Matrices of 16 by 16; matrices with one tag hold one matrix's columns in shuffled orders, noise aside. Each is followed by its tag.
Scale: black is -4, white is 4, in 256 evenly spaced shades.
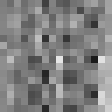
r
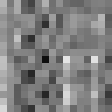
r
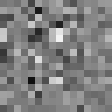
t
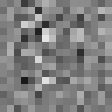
t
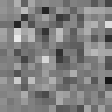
t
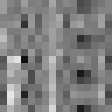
r
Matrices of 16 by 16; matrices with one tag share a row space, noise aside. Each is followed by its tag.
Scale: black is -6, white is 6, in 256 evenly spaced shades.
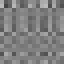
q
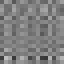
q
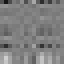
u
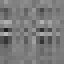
u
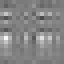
u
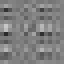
u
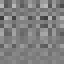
q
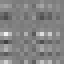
u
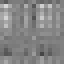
u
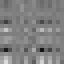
u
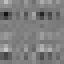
u
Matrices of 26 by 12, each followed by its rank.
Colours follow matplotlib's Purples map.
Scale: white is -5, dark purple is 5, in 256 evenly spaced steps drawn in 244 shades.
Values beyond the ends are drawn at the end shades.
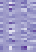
two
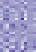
two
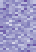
full rank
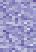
full rank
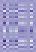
one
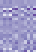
two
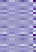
one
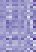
two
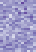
full rank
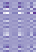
one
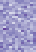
full rank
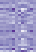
two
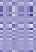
one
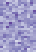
full rank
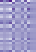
one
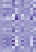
two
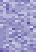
full rank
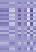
one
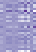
two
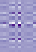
one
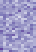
full rank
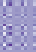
one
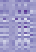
two
